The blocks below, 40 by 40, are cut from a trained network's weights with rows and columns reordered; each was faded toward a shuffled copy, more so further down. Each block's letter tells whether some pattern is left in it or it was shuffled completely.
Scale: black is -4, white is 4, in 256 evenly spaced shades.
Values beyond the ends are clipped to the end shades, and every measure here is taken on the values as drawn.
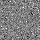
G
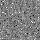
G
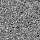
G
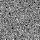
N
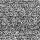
N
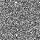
G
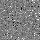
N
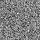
N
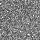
G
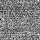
N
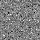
N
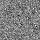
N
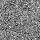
G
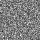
G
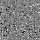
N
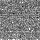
N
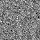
G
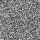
G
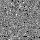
N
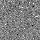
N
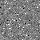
N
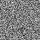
G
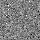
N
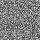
G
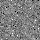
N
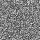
G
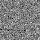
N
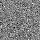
G
